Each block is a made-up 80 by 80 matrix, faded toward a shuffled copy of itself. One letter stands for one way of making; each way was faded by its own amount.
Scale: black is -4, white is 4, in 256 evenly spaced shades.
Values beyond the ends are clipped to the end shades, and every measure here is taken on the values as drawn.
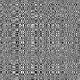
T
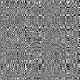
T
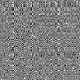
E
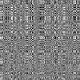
T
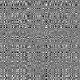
T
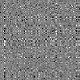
E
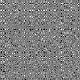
E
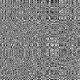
E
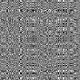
T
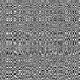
T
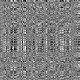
T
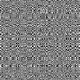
T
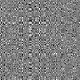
E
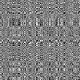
T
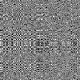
E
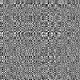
T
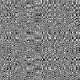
E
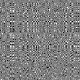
E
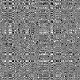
E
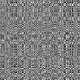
T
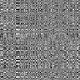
T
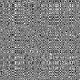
E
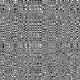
E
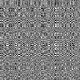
T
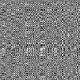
T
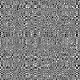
E
